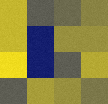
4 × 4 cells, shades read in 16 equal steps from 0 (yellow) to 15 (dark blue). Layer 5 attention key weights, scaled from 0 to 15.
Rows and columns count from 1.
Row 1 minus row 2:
0 -5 3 1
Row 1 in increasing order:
3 7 9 10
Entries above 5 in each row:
3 3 2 3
